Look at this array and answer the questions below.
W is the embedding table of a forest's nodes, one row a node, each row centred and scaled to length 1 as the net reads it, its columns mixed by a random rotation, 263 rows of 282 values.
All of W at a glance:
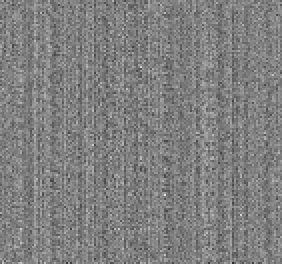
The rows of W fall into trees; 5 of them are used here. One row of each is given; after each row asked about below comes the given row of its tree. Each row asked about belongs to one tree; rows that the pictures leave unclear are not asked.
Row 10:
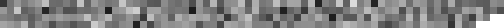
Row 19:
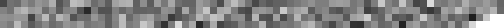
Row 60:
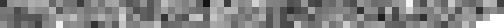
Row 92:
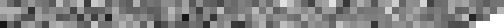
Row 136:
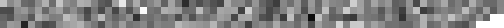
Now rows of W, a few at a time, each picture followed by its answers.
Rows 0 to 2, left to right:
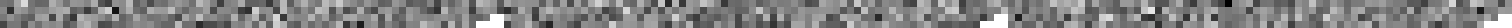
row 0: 19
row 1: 92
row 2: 136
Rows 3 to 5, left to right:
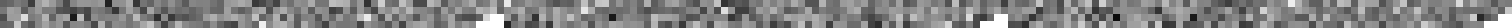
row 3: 19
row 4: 92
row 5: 92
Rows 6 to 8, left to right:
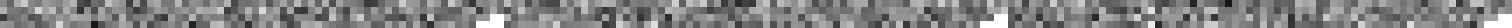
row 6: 60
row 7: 92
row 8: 136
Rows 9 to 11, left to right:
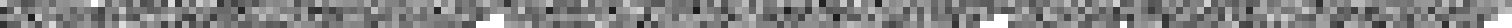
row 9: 92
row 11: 92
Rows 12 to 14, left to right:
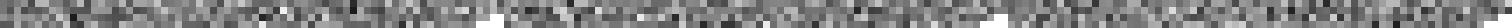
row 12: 19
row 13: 19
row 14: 10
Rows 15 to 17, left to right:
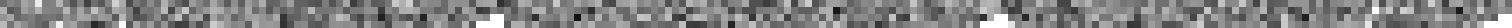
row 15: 60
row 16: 19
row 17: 10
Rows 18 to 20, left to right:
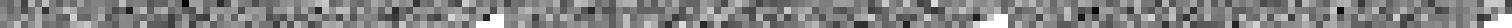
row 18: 136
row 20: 19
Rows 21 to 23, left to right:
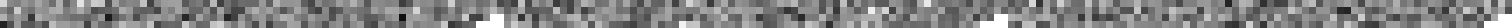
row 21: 92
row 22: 10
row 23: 19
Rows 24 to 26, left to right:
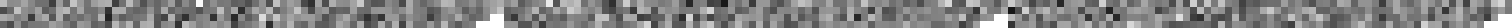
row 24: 92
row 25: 136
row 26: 92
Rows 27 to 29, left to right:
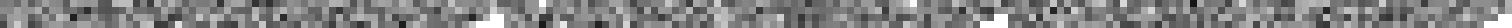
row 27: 19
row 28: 60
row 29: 136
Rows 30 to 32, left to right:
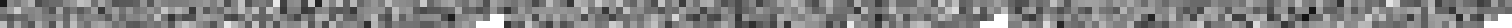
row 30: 10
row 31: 92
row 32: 10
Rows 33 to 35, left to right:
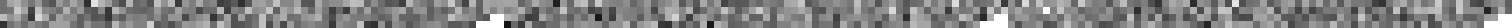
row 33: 92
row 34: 92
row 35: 60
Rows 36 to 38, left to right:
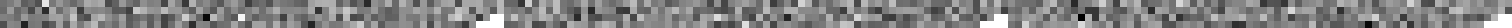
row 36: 136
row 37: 19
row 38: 19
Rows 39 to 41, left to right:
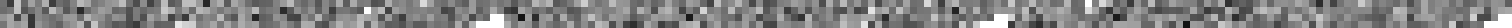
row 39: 10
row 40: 10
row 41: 92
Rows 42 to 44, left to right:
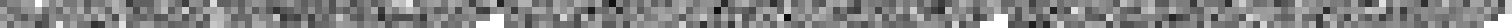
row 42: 60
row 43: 19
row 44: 136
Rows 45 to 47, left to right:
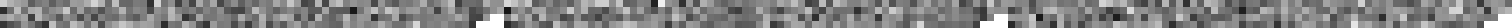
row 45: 92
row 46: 92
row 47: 92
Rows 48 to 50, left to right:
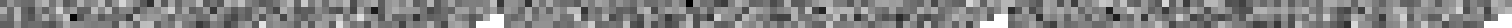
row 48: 19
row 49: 136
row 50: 92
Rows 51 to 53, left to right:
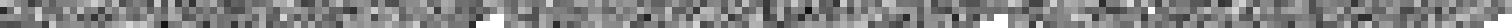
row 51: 92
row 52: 10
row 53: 136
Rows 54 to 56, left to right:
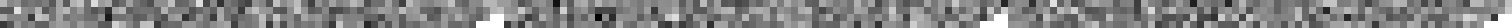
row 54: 92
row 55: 92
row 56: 136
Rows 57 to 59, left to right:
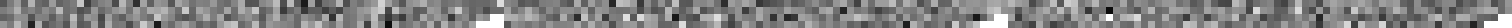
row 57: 10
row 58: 19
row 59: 136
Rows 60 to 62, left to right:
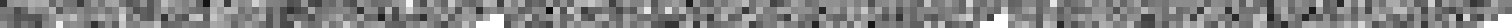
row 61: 136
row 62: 10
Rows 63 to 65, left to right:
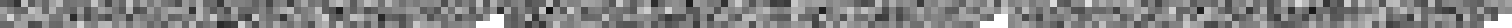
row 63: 19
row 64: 136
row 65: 10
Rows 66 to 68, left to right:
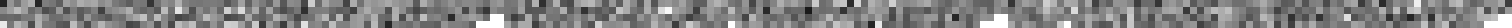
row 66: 10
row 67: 10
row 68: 60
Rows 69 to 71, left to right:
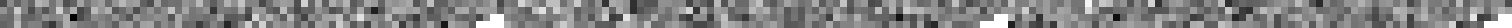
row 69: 19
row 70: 60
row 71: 92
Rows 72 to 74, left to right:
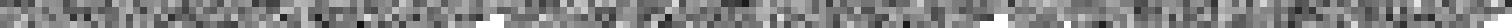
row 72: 19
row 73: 92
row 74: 60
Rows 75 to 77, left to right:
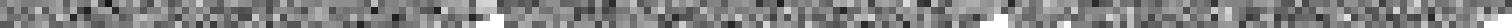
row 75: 19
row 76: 19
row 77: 60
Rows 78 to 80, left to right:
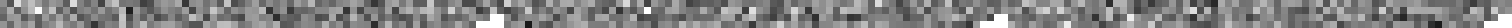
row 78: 60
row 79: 136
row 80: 60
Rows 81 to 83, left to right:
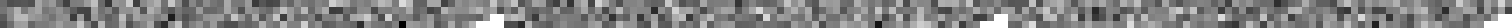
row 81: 19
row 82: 92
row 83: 19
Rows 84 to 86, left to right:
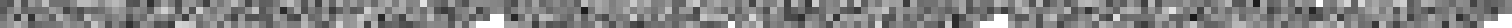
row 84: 10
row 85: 10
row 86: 10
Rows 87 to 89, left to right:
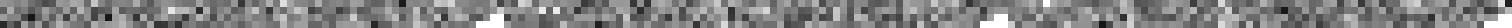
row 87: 92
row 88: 60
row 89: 60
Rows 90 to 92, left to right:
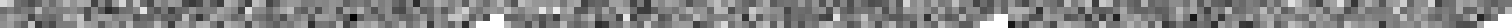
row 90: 136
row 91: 60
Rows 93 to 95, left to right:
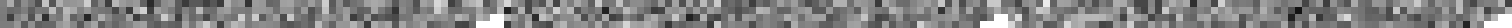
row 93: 136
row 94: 92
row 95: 60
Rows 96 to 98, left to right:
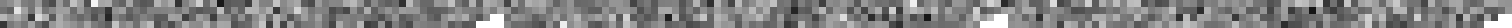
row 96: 92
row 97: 60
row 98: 10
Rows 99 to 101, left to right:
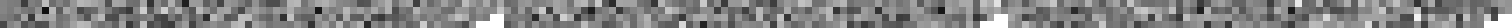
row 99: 136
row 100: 19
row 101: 10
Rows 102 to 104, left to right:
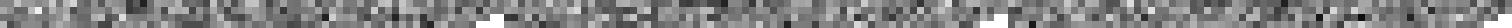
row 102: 60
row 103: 136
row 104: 136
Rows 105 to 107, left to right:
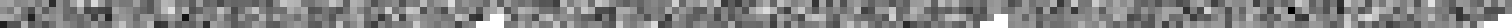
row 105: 92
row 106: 92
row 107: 10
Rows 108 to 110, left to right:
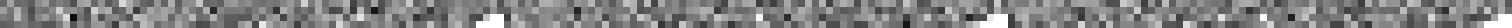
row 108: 19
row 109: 19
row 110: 19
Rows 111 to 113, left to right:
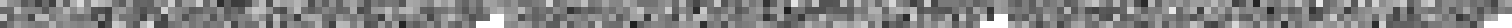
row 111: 92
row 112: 10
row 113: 10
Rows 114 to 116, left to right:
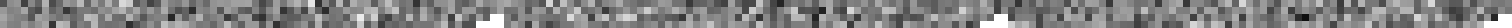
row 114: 10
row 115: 136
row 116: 10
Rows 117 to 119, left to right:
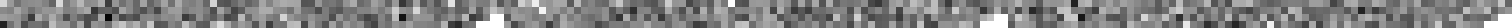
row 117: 92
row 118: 60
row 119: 19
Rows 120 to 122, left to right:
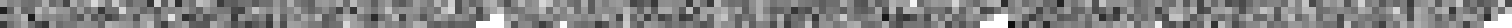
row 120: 92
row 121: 60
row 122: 92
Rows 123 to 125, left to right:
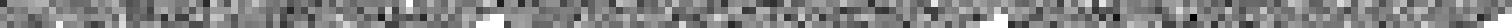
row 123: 60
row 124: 19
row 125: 92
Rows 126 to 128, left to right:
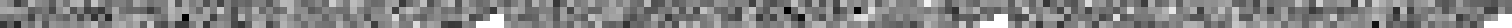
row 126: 92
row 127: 10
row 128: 10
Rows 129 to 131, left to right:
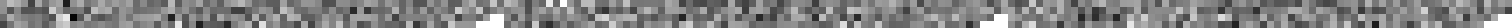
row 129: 19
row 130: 136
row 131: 19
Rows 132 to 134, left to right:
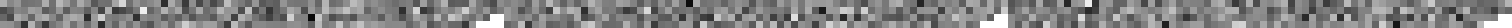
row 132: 136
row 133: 136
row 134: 10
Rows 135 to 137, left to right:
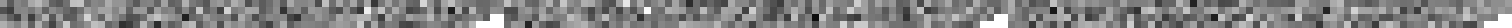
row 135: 10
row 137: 136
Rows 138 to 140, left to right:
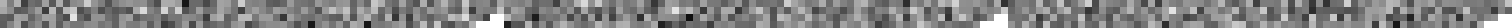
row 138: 136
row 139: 92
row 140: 10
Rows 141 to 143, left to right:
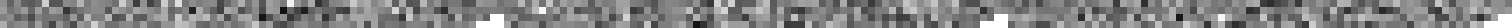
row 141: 10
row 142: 60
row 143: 19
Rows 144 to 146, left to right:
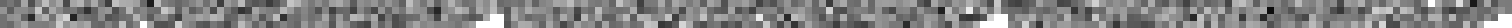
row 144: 19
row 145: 19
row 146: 10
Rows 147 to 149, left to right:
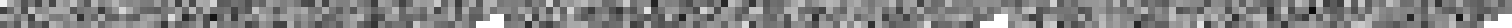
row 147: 92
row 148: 136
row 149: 10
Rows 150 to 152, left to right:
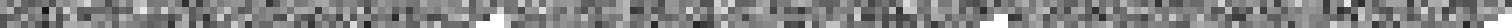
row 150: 136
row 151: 60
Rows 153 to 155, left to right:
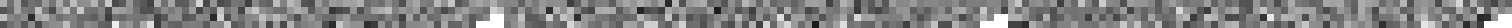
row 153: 92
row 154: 19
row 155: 92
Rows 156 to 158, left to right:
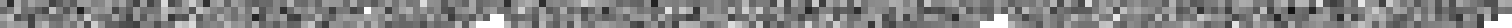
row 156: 10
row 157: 10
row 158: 10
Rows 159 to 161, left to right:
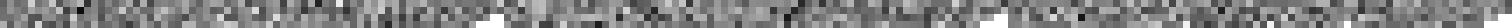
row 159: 10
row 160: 60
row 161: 19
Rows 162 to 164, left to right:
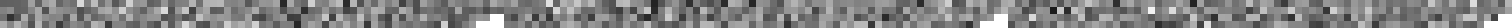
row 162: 10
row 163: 136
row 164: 136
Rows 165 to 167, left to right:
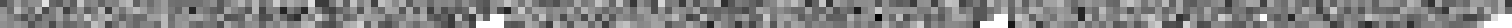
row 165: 10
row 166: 92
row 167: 19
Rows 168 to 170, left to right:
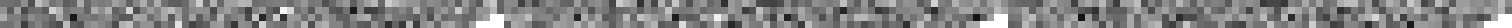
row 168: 19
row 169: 19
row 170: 19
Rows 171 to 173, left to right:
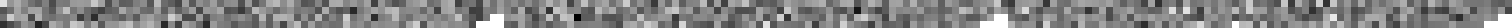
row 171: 92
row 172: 19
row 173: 10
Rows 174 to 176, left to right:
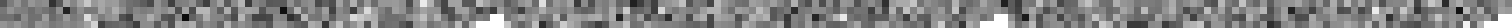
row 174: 10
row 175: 60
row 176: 10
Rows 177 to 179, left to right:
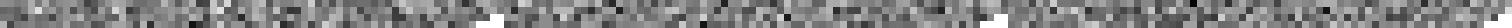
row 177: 60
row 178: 19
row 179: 136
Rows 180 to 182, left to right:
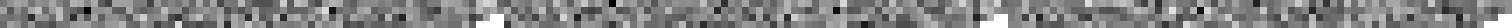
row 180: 19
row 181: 19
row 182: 10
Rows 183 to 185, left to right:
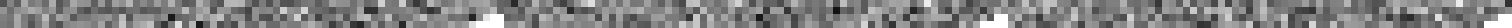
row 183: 19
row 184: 10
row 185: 60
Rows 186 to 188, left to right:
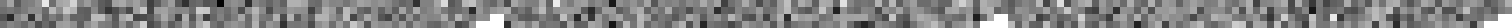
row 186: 136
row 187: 19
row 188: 10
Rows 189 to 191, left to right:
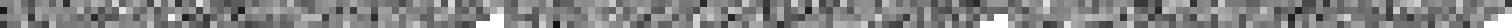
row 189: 92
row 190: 10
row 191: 60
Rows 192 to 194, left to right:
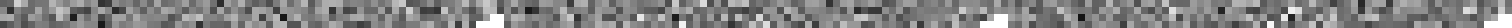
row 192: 19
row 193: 19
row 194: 19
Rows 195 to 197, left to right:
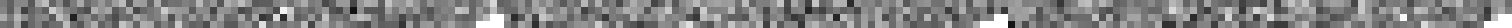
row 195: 19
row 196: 10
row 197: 92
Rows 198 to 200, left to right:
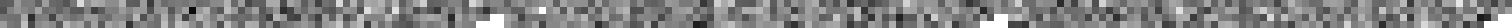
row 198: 10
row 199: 60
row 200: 92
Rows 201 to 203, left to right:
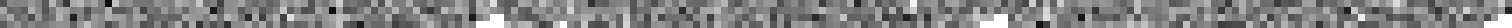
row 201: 19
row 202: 60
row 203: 19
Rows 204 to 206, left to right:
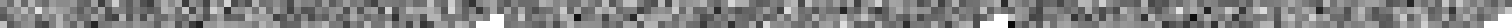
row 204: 60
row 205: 19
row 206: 92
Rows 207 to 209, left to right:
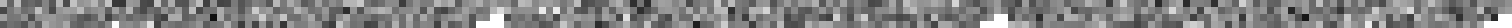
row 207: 92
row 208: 60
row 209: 10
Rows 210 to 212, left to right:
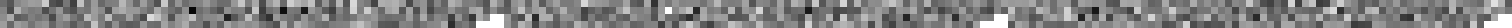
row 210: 10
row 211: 10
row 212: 19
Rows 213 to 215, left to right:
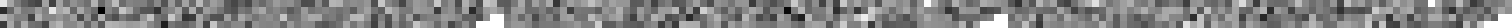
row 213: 92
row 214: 10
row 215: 10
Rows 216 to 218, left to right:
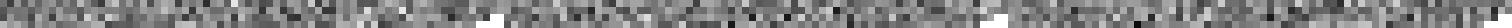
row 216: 10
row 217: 19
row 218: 10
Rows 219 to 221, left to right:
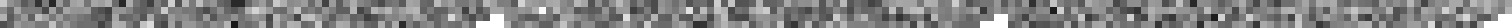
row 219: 92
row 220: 60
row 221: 136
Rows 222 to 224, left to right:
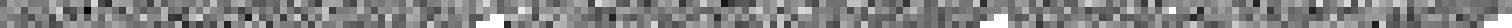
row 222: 19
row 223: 92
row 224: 10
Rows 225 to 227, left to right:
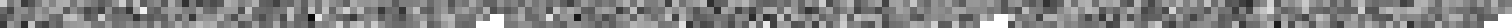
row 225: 136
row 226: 19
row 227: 92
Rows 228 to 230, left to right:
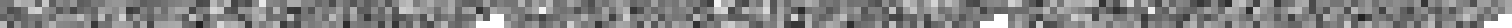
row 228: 60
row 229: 60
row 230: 136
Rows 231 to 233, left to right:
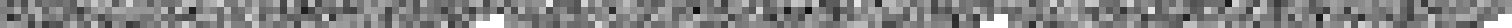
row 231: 10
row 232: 10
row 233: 136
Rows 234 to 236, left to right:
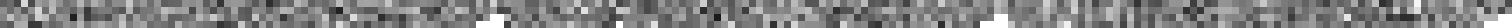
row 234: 19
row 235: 92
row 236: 60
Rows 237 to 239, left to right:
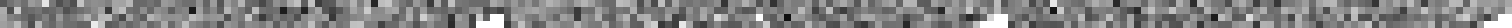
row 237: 10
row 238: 19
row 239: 136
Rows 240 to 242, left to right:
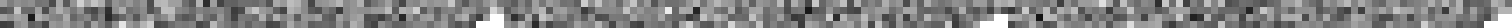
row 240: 92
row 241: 10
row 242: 92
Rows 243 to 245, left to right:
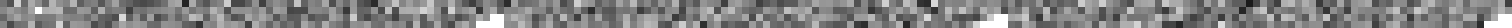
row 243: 60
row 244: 19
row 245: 92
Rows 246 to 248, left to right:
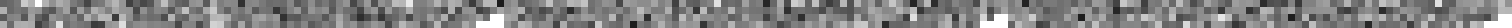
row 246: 60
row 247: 10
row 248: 19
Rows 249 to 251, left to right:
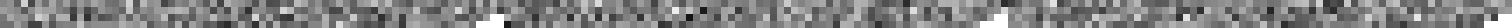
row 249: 19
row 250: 92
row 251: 10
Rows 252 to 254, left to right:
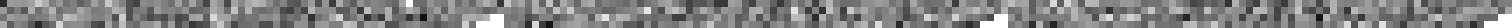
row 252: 60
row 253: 136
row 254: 136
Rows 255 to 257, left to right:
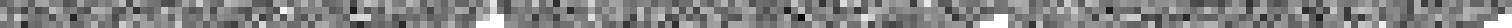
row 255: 19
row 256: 10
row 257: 136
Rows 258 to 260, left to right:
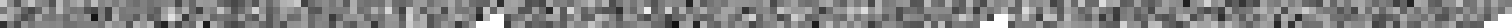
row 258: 92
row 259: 136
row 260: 92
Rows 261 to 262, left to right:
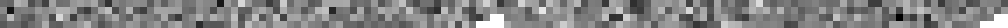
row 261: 19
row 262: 60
